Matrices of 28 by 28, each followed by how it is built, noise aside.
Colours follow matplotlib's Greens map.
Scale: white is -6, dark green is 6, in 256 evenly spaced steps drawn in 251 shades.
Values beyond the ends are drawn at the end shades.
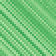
Toeplitz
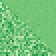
lower triangular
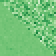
upper triangular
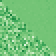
lower triangular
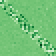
banded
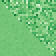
upper triangular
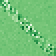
banded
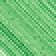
Toeplitz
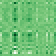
low rank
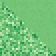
lower triangular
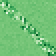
banded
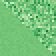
upper triangular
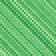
Toeplitz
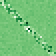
banded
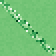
banded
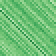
Toeplitz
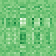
low rank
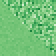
upper triangular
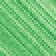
Toeplitz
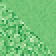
lower triangular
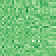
low rank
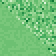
upper triangular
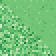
lower triangular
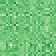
low rank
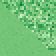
upper triangular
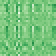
low rank
